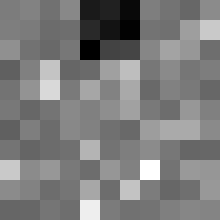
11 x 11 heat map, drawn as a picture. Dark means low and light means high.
Odd patch: lower, in the top middle. Average level on the scale: 50%. Ninth with the lowest average: top middle. Stripes: none.
